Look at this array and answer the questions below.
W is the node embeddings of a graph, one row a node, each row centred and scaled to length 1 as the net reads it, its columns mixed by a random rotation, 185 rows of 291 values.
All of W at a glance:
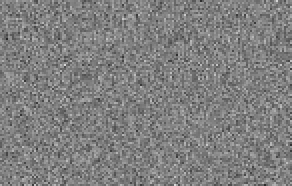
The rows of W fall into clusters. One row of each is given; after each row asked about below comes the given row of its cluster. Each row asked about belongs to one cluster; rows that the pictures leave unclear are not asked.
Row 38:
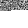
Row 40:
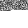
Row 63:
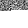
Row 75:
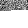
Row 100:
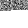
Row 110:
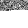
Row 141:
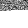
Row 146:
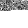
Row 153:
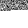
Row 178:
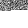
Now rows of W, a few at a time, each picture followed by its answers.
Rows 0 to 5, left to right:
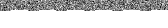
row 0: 146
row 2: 153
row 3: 141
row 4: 40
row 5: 38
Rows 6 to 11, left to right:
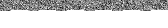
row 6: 40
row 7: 178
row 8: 146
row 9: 178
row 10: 100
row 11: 40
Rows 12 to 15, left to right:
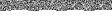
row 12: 141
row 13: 38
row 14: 153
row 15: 153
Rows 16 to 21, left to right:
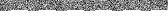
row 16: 75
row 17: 153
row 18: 75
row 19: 141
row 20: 75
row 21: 178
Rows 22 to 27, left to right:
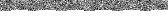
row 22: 146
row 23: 75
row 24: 100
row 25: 153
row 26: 75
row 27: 146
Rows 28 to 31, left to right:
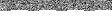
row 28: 153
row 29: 141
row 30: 63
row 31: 141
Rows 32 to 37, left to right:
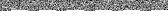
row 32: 63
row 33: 38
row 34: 153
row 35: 38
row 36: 141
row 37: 38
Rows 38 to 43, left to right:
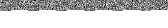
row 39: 38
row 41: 38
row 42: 40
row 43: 178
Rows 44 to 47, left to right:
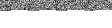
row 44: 38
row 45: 75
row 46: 63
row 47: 110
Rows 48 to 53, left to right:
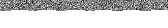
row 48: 178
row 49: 110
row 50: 75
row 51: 178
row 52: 38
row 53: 75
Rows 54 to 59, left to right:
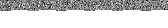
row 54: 38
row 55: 100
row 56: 40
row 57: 63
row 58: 100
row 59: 38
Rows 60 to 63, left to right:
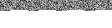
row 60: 40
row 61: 40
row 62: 141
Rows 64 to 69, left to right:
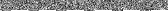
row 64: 178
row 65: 178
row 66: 100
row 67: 40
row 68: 63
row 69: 110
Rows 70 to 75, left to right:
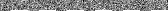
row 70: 146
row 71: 178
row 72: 75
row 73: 63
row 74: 141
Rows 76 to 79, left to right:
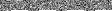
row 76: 141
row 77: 63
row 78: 141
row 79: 63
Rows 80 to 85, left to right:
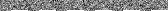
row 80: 141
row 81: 75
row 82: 75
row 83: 110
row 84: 63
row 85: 110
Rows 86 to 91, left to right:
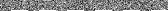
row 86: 38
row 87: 141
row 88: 178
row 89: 63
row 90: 153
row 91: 110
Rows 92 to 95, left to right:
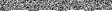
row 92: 75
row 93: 38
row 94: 146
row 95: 153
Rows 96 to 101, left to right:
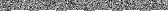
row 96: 38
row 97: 178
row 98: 100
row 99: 75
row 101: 100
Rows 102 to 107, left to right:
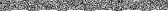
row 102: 141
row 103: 146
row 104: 178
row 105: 75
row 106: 146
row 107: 178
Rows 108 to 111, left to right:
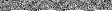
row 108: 38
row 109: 110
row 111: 40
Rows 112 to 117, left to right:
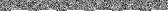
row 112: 63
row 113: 110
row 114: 40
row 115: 40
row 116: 153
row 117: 63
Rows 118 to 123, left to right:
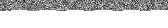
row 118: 63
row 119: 75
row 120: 40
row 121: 153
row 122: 40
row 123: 153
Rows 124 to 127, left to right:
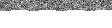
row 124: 110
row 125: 153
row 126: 75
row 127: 63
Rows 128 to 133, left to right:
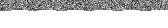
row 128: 75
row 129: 110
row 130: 153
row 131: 75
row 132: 40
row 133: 38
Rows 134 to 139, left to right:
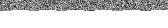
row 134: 141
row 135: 178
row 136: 178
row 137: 40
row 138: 100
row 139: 63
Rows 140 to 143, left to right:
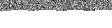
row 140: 100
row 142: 153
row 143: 63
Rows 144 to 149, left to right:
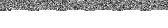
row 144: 63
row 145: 63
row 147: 178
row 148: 110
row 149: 141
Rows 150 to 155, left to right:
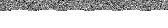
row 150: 63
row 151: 110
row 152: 38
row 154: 110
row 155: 38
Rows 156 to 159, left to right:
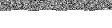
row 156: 100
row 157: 38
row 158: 100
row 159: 110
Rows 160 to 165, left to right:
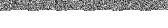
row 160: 100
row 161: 75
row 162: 141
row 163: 100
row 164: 153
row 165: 110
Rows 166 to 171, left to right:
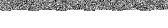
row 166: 178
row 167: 75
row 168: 146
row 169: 63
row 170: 110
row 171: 146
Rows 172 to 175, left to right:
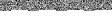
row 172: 63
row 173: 153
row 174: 75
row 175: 153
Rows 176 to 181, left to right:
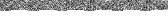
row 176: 110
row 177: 110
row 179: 146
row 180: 63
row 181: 146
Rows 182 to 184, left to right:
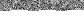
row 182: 40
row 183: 100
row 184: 110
